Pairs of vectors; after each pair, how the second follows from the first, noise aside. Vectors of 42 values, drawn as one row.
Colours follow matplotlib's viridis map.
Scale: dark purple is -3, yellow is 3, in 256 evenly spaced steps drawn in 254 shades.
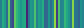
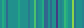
partly zeroed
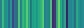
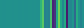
partly zeroed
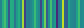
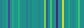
partly zeroed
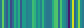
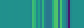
partly zeroed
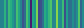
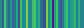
reversed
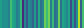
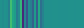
partly zeroed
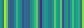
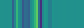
partly zeroed
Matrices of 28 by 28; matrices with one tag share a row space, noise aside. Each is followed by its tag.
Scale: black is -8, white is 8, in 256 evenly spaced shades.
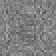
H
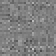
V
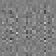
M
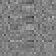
H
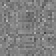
H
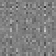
M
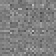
V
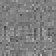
H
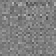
V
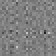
M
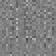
M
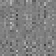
M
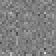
M
